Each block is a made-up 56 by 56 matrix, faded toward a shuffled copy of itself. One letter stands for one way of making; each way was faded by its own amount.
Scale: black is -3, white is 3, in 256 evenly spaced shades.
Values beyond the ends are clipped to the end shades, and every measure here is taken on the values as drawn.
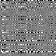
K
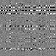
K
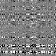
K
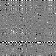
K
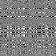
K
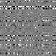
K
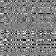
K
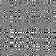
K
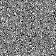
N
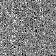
N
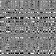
K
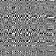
K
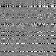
K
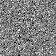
N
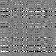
K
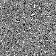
N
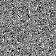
N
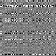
K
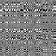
K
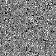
N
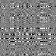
K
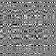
K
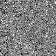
N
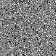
N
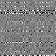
K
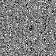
N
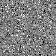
N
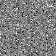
N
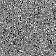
N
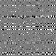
K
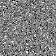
N
